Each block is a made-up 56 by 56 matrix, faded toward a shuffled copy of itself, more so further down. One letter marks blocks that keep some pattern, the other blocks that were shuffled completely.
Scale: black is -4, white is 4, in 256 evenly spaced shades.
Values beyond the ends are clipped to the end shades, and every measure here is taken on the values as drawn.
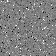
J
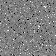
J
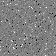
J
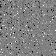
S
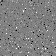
J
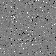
S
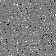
S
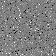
J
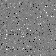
S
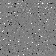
S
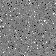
J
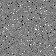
J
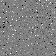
S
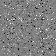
S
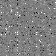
S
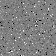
J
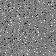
S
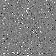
S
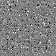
S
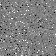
S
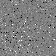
J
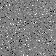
J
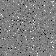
S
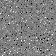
S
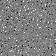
J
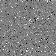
S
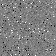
S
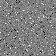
J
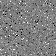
J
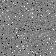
J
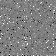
S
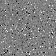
S
